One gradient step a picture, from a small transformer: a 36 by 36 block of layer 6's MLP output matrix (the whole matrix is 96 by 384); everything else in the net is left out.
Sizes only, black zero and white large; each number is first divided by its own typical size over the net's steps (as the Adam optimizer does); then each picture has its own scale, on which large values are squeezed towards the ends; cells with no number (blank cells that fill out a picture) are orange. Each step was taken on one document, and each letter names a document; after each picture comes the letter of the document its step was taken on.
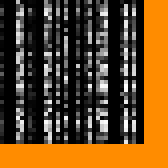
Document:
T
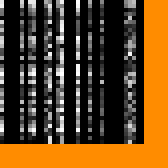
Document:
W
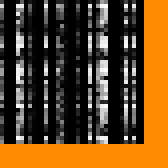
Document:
T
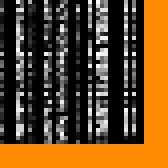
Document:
T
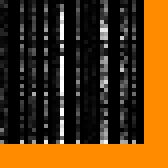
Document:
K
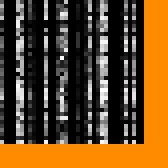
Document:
T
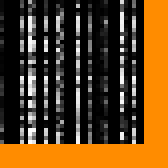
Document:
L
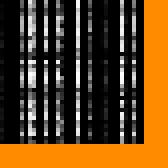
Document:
L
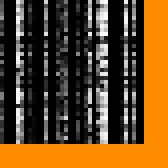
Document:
T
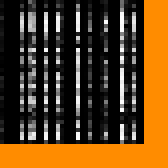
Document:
L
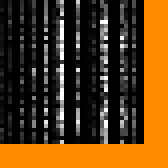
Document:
K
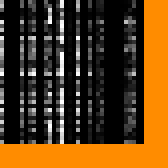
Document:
W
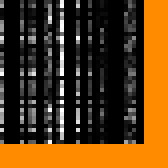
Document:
W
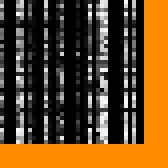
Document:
T
